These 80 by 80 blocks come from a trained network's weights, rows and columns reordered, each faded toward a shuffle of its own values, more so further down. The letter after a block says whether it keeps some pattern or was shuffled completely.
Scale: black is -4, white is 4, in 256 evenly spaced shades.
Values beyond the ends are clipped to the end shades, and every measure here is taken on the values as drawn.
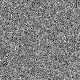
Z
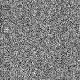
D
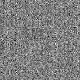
D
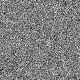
Z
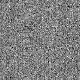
D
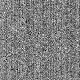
D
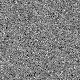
Z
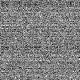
D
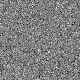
Z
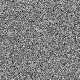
Z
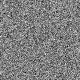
Z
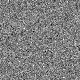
Z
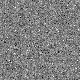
Z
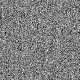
D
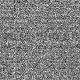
D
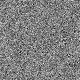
Z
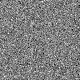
Z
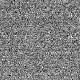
D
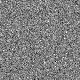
Z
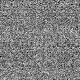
D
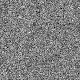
Z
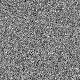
Z
